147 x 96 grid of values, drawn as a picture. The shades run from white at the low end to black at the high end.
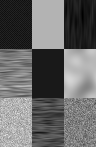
The table splits into 3 rows of 3 panels. Panel 1,1: very high, checkered, faint in contrast. Panel 1,2: low, flat. Panel 1,3: very high, streaked downward, faint in contrast. Panel 2,1: middling, streaked across. Panel 2,2: very high, flat. Panel 2,3: low, smooth. Panel 3,1: low, fine-grained. Panel 3,2: high, streaked across. Panel 3,3: middling, fine-grained.
